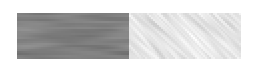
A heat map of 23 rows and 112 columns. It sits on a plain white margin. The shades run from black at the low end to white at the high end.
The table splits into one row of 2 panels. Panel 1,1: middling, streaked across, faint in contrast. Panel 1,2: very high, slanting down to the right, faint in contrast.
